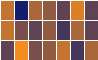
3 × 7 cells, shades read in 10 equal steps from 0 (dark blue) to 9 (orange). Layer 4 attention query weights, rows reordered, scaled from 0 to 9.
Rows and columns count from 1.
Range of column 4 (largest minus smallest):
0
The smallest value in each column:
3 0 3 5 2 2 3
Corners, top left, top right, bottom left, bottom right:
7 3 3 6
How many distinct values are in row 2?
6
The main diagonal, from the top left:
7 4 4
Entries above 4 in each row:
4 3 4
